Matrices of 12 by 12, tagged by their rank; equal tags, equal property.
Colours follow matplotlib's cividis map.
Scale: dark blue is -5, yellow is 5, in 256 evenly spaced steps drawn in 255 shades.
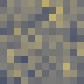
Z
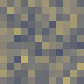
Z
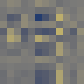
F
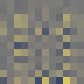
F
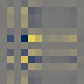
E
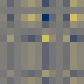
E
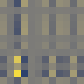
E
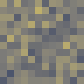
Z
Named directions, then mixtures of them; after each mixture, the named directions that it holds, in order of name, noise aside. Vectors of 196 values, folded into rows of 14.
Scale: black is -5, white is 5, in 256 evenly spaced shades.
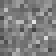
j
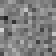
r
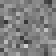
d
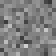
d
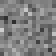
r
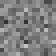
d, r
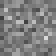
d, j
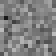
d, r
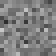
d, r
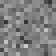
d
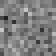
r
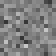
d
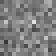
d, j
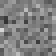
d, r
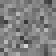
d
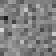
r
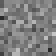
j, r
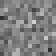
j, r
